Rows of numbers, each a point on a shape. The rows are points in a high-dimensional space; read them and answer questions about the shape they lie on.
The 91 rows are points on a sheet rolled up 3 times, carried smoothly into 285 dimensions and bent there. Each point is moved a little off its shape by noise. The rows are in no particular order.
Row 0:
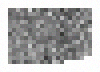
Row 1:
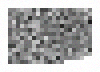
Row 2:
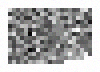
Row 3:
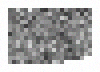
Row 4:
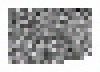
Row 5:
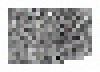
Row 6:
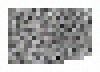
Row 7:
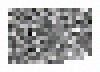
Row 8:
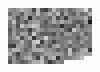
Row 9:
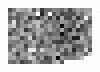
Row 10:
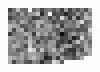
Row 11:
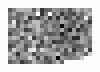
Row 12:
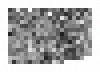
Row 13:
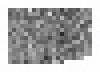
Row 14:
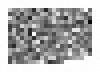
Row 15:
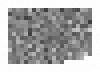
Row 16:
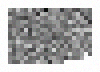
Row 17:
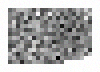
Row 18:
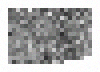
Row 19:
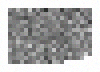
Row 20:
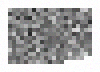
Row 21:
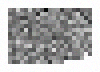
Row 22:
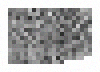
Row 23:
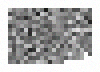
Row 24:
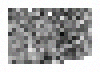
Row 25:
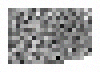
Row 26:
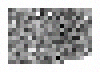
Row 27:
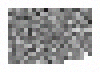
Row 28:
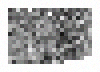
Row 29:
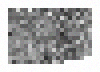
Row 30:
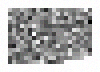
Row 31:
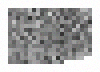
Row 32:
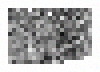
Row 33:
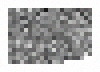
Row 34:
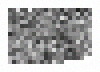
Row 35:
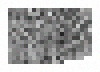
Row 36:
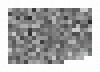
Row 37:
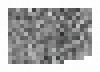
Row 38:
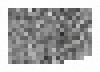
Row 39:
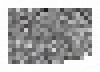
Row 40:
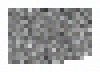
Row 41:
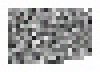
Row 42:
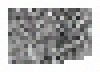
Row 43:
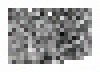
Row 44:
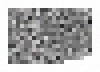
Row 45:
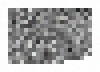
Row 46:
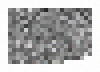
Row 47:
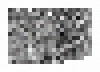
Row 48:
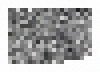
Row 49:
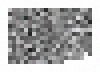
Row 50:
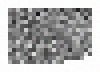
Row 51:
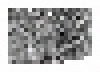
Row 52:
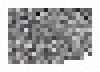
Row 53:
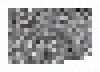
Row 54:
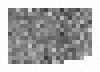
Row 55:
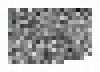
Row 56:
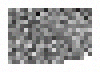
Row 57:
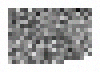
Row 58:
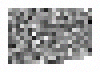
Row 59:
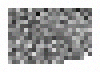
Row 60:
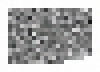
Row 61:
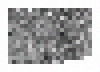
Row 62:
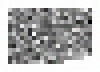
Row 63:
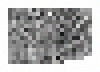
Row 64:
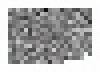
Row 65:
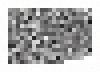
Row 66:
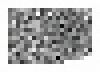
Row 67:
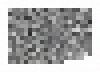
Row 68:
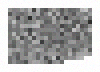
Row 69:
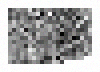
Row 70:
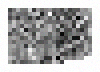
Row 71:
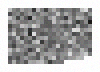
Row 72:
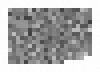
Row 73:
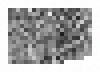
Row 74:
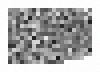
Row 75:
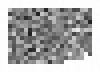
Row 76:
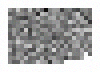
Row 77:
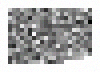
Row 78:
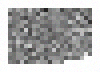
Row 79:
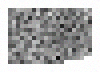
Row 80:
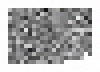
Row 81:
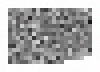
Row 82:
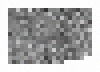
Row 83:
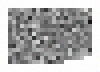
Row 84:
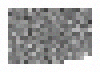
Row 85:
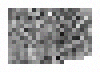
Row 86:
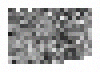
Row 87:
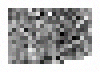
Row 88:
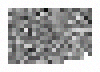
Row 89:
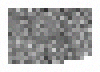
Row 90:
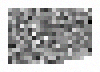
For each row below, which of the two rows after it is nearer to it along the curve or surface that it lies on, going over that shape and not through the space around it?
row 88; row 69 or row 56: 56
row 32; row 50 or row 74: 50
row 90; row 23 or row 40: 23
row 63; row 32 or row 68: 68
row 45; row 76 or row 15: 76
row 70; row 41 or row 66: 66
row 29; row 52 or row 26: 52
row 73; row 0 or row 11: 0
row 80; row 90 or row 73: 73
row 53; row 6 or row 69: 69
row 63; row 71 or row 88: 71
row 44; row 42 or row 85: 85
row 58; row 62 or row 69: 62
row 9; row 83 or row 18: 83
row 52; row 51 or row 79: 51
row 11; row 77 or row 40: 77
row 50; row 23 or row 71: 23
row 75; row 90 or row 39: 39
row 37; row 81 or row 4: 81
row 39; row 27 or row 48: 27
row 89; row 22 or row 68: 22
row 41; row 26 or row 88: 26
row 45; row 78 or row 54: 78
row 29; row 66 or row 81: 81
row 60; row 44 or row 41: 44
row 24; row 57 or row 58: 57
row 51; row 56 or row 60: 56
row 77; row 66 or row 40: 66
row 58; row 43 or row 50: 43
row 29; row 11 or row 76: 76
